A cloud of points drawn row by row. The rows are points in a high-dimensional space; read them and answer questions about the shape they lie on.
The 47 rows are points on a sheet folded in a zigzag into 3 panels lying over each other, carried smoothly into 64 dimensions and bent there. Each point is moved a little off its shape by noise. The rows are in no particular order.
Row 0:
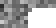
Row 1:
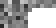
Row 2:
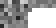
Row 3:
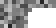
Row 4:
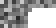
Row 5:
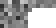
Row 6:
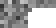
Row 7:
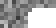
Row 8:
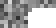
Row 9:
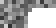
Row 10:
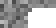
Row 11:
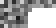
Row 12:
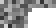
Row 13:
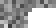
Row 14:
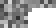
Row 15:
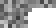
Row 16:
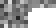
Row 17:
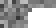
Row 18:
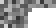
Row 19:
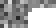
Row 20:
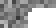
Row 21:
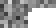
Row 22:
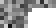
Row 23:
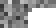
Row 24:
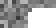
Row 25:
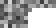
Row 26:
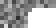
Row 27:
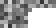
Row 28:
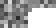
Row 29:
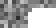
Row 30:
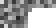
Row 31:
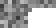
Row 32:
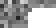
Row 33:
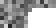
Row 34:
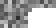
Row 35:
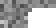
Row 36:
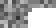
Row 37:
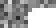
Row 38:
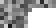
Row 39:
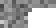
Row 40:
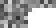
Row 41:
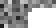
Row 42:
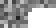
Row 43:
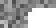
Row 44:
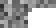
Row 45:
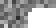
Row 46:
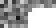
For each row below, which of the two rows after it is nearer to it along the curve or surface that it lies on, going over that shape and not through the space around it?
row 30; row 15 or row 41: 15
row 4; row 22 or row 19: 22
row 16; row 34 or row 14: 14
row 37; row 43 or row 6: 6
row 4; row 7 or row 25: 7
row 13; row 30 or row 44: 30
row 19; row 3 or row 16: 16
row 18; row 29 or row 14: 29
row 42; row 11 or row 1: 11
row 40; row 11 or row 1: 1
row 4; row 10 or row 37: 10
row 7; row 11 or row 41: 11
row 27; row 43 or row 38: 38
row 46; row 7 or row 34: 34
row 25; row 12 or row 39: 12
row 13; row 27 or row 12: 12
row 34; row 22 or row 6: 6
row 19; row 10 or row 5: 5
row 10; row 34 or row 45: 45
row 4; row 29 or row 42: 42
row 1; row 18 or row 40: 40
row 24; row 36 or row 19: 36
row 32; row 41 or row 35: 41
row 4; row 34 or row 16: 34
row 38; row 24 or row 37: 24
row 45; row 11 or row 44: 11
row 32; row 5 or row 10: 5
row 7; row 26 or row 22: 26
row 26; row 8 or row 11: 11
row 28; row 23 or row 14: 14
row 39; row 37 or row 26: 26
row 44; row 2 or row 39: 2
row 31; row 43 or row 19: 19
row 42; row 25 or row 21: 21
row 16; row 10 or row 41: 41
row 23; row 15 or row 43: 15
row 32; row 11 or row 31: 31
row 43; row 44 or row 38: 38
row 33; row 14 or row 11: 11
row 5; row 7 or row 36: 36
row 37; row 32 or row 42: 32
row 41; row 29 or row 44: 44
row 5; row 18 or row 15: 15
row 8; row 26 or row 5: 5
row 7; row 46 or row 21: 46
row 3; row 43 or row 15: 15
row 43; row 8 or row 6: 6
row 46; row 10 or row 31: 31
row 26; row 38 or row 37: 38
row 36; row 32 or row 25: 32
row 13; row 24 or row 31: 24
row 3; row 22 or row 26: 22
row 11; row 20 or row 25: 20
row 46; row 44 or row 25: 44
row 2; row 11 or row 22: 11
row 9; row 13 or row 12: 12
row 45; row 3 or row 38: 38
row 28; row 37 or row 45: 37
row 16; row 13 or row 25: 25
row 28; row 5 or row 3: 5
